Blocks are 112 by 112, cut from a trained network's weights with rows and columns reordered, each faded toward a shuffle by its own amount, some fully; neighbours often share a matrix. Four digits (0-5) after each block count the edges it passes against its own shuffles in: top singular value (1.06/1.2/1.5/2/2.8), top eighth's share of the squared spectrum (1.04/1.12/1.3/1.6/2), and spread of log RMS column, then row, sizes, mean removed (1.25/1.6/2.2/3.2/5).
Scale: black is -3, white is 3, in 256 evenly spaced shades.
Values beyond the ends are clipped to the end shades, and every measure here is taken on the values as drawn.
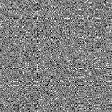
5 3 1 3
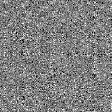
4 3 2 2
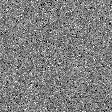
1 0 0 0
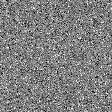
1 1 0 0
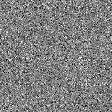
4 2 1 1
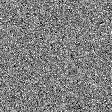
2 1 0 0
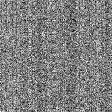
3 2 0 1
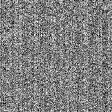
3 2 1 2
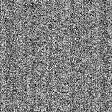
3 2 0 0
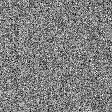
1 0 0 0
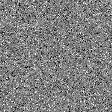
2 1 0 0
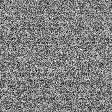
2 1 0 0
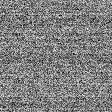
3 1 0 0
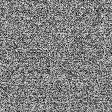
2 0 0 0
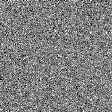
3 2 1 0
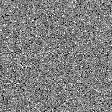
3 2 0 1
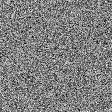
0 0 0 0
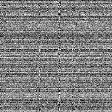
5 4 2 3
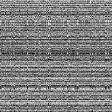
5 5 2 4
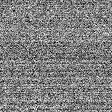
3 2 0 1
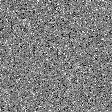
0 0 0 0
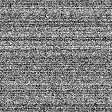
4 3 0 2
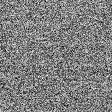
1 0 0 0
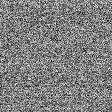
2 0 0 0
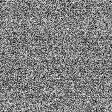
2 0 0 0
